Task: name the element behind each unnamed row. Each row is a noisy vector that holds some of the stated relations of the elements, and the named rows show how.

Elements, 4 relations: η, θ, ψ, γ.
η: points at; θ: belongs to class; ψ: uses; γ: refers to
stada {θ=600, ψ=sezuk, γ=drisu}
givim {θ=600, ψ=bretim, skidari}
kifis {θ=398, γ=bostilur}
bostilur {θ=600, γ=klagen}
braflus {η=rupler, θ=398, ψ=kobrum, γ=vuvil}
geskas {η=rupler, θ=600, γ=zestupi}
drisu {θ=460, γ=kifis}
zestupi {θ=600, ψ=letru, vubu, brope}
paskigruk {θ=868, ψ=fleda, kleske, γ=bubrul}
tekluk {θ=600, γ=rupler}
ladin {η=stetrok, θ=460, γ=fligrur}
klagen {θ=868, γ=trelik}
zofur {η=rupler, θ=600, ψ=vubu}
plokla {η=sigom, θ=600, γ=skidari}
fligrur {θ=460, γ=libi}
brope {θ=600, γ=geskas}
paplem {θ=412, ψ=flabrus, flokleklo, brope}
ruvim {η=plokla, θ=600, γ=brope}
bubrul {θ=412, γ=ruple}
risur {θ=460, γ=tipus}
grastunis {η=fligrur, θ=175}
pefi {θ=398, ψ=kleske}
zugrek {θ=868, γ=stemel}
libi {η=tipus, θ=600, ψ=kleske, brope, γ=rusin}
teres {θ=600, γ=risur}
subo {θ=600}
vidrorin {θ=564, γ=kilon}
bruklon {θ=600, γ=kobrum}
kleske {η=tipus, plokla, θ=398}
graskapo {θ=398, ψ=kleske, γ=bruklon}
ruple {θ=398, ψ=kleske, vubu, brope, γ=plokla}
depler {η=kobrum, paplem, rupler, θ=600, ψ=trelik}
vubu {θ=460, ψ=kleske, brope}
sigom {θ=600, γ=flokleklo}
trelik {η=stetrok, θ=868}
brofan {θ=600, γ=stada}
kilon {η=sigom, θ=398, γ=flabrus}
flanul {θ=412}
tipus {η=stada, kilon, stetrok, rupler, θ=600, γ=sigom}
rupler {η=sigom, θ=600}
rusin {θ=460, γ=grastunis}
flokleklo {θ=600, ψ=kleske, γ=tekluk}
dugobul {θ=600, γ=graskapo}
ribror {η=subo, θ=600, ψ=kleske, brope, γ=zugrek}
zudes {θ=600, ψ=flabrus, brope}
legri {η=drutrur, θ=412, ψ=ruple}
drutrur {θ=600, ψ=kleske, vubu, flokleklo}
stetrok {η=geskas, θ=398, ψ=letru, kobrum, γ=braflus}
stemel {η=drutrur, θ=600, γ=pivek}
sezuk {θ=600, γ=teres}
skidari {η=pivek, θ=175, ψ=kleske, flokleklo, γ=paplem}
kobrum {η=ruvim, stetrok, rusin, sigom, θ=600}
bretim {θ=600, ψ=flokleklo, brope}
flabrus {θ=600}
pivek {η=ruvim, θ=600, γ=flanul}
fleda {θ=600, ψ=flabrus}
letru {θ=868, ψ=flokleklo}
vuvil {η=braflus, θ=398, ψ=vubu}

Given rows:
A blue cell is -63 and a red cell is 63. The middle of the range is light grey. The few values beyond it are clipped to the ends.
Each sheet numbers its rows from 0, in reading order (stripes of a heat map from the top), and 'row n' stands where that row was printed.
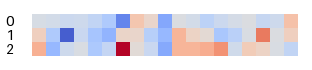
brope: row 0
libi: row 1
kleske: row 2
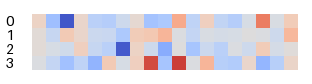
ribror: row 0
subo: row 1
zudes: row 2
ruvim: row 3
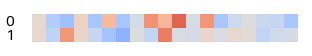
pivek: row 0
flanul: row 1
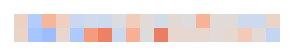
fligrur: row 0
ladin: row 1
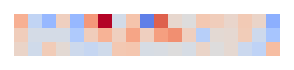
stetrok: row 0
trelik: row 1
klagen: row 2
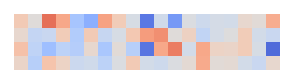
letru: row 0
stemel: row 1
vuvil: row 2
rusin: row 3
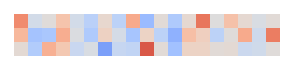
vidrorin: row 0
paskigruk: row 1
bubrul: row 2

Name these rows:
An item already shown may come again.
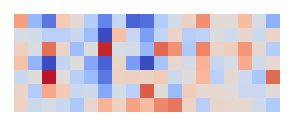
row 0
ruple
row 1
zestupi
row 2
braflus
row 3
vubu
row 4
sigom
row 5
bubrul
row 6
trelik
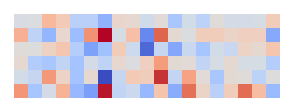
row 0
fleda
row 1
stetrok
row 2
bretim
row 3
legri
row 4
plokla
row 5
skidari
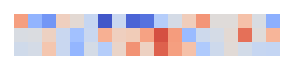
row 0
ruple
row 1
geskas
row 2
kobrum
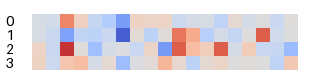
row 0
flabrus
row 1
zofur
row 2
kilon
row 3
zugrek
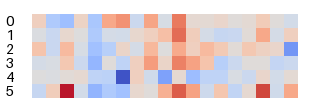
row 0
ladin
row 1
depler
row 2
grastunis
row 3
kobrum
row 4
zudes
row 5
rupler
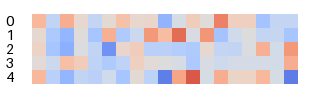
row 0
kifis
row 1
pivek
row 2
drutrur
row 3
givim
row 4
vuvil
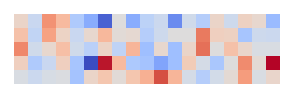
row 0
paplem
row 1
kifis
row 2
vidrorin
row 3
flokleklo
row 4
tipus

